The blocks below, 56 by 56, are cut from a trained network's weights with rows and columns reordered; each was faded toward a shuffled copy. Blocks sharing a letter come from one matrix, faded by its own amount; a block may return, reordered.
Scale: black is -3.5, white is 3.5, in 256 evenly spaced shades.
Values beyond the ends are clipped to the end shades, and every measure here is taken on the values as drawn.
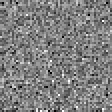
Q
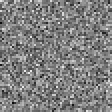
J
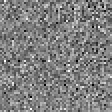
Q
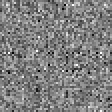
Q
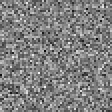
J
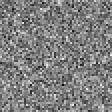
J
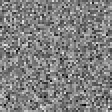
J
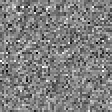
Q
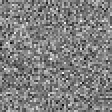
J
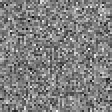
J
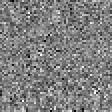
Q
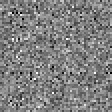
Q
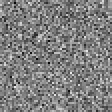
J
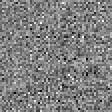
Q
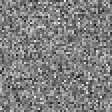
J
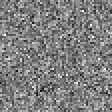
J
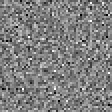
Q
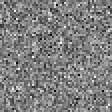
Q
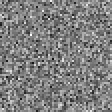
J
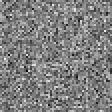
J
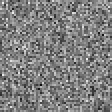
J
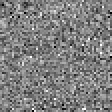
Q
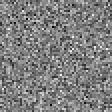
J
